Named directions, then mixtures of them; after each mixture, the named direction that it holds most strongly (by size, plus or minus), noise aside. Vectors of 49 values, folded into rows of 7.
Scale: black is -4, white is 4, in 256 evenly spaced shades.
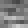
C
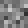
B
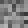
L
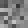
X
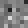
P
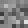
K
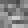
C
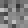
X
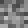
L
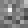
P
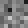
P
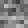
C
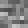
C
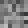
L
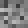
X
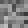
L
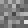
L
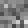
K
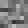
X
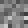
L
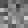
X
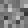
B
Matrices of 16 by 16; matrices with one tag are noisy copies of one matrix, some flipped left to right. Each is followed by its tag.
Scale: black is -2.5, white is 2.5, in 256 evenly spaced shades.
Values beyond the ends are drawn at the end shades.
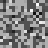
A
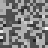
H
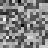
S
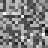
A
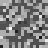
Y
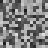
A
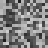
H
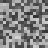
S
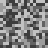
H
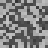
Y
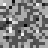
Y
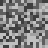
S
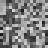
H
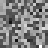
H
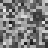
H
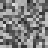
A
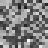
Y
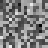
A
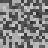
S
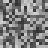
A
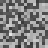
S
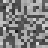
A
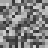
Y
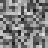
A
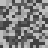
Y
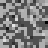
Y
